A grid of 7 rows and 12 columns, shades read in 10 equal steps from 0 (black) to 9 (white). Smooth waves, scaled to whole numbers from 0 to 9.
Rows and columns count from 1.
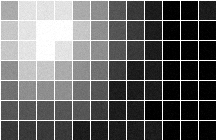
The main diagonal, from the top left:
6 8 9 6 4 2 1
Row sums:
48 51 49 38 29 19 13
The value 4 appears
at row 4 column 6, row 5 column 1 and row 5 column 5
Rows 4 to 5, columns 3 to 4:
7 6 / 5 5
